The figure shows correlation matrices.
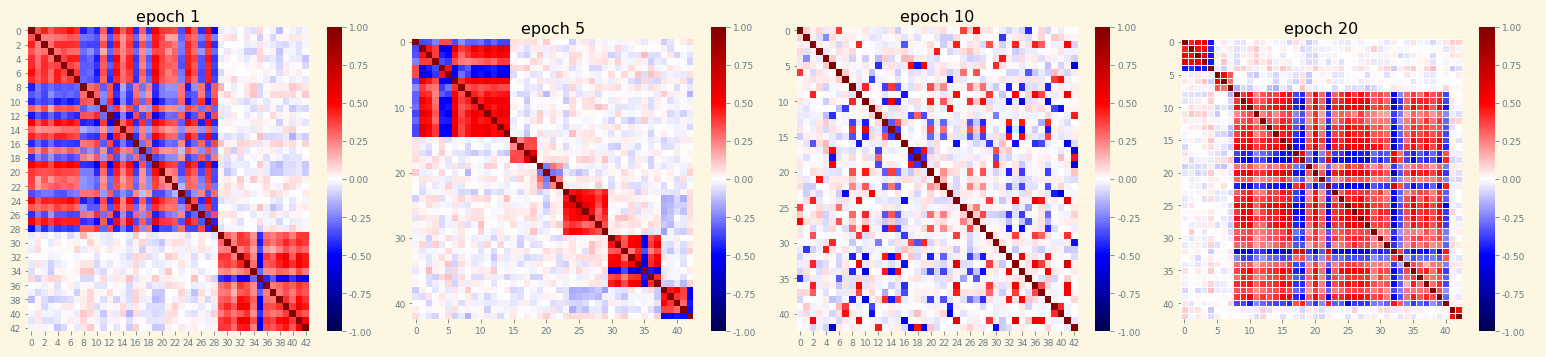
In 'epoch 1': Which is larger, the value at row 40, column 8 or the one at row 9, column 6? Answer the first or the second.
the first
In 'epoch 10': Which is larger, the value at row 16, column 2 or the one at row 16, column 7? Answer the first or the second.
the second
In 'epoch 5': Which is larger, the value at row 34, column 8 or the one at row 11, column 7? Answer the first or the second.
the second
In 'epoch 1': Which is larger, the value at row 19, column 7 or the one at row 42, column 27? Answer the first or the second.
the first
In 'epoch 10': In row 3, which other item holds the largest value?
21
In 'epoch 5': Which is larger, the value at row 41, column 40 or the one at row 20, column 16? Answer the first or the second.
the first
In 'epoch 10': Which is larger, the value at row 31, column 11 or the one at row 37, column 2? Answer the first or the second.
the second
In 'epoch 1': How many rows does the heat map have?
43
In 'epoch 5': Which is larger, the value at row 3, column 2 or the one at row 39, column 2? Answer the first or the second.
the first
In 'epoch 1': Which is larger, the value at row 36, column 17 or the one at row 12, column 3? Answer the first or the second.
the first
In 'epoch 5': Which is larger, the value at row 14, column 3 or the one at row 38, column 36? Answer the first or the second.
the first
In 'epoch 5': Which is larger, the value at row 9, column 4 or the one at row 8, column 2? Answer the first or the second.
the second
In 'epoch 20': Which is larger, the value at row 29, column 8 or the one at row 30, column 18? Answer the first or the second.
the first
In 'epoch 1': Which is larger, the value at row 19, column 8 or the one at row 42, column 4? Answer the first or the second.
the second
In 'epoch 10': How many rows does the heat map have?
43
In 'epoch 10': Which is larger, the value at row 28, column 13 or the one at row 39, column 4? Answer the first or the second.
the second
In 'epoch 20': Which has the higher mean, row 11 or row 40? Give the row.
11
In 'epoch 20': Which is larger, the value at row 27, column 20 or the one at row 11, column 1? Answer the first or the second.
the first
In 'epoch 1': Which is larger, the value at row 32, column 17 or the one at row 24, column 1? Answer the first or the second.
the second
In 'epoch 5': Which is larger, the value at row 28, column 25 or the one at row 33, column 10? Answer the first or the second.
the first
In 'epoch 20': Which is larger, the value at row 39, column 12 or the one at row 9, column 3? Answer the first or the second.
the first
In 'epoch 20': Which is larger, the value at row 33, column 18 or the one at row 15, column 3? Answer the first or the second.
the first
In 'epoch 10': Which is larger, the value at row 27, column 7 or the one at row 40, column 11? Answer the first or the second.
the first
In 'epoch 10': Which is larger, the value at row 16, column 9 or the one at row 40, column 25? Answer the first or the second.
the second
